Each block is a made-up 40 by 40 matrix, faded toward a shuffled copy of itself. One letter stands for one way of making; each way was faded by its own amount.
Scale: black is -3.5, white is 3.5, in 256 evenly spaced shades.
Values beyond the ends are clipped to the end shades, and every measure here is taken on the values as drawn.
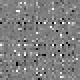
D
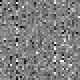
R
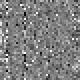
R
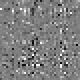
D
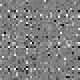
D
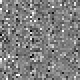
R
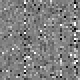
R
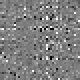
D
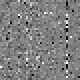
R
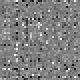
D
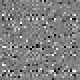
D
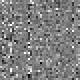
R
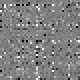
D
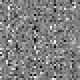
R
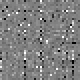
D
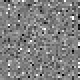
R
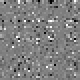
D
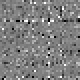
D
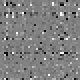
D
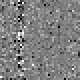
R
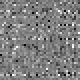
D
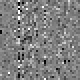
R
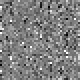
R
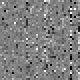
R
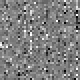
R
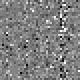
R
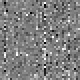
R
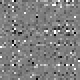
D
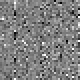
R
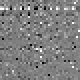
D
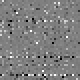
D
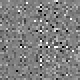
D
